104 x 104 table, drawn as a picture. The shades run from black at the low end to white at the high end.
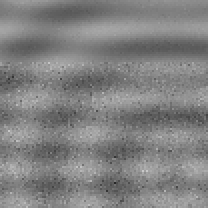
The top part is calmer, up to a seam about 30% of the way down. Horizontal stripes repeat 6 times down the table. Concentric rings centre on the bottom right. No overall slope runs across the table.
